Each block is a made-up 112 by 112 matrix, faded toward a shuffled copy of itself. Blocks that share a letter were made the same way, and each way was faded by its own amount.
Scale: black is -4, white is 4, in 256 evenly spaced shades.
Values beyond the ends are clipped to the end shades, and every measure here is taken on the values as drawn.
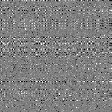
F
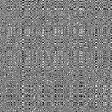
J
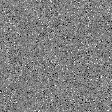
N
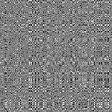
J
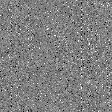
N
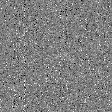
N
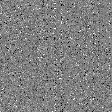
N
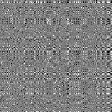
J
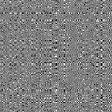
J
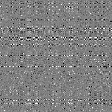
F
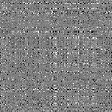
F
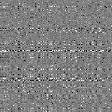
F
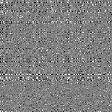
F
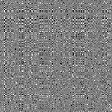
J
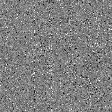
N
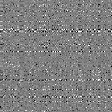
F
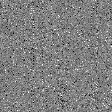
N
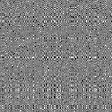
J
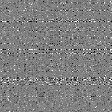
F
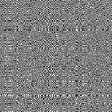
J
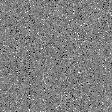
N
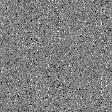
N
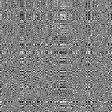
J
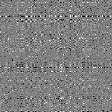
F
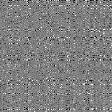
F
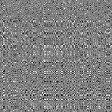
J
